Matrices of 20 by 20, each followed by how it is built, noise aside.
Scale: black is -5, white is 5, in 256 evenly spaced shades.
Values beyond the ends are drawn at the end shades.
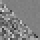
lower triangular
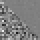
lower triangular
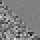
lower triangular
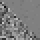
lower triangular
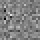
low rank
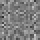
low rank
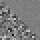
lower triangular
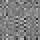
low rank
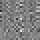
low rank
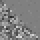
lower triangular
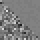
lower triangular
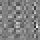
low rank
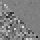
lower triangular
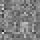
low rank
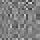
low rank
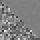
lower triangular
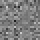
low rank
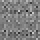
low rank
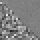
lower triangular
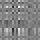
low rank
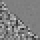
lower triangular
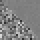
lower triangular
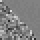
lower triangular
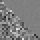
lower triangular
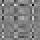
low rank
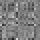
low rank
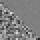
lower triangular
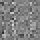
low rank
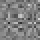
low rank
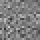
low rank
